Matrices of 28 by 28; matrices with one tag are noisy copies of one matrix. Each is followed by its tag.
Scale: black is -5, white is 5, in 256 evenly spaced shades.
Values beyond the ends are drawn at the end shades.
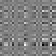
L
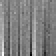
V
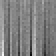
V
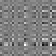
L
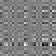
L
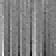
V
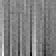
V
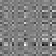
L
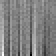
V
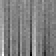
V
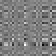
L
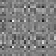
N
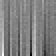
V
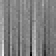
V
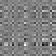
L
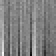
V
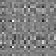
N
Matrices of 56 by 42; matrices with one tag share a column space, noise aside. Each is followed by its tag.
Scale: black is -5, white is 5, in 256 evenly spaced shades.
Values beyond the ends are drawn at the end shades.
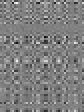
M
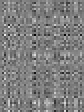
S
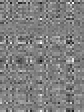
M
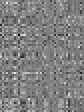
S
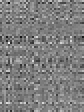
M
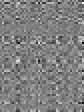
M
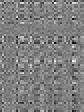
M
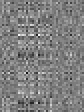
S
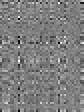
M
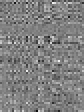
M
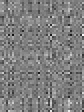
S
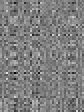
S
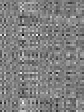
S
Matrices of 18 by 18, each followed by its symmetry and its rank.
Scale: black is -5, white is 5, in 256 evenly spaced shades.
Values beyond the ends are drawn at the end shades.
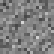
symmetric, full rank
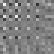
symmetric, rank two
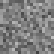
antisymmetric, full rank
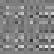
neither, rank two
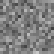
neither, full rank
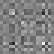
symmetric, rank two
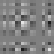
symmetric, rank one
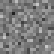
symmetric, full rank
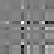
symmetric, rank one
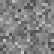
neither, full rank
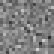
antisymmetric, full rank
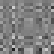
neither, rank two
